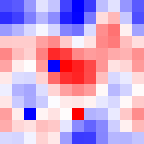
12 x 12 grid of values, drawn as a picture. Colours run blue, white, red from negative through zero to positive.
Three lone cells stand out: one far higher and two far lower than their neighbours. The top middle is the ninth with the lowest average. The centre is the ninth with the highest average.
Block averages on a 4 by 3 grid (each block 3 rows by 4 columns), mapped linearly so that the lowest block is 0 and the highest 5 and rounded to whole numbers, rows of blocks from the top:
1 0 2 | 4 5 5 | 2 5 3 | 3 2 2
